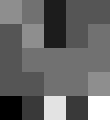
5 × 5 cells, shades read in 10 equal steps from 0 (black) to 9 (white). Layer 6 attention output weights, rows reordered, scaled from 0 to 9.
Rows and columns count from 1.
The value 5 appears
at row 1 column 1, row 2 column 2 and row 4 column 5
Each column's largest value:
5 5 8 4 9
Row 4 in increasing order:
3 3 4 4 5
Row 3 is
3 4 4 4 4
